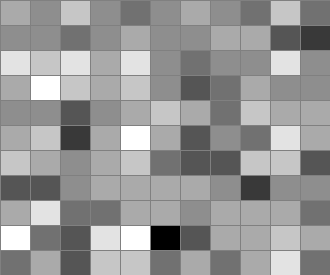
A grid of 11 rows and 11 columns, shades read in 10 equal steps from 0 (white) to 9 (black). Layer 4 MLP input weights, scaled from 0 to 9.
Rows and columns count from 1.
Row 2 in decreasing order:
7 6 5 4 4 4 4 4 3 3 3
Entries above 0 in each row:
11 11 11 10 11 10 11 11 11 9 11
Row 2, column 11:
7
